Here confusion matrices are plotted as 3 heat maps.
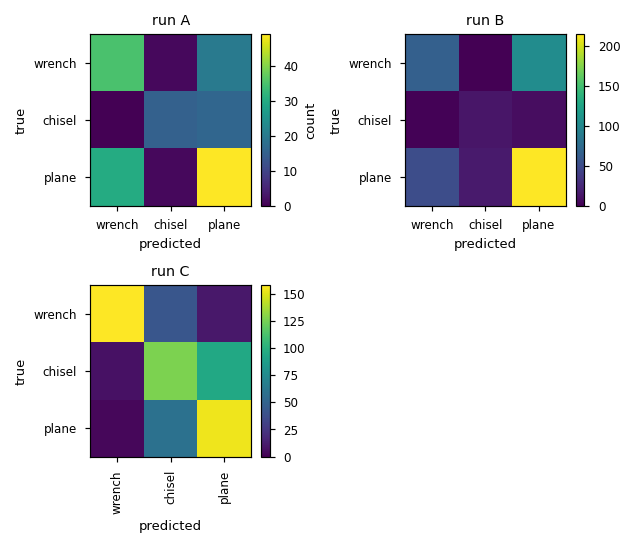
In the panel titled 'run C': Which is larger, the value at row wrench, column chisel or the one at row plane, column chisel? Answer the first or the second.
the second
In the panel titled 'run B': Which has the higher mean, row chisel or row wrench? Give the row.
wrench
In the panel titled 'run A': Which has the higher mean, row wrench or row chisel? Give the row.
wrench
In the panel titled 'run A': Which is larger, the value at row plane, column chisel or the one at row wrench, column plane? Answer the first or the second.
the second
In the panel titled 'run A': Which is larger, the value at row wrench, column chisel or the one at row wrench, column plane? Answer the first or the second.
the second
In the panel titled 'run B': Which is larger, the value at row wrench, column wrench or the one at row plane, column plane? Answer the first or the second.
the second
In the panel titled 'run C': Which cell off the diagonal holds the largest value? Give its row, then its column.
chisel, plane
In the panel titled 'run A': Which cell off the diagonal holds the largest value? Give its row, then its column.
plane, wrench
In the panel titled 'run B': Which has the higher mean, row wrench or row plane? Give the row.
plane
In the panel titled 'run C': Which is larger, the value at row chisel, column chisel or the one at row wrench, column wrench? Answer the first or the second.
the second
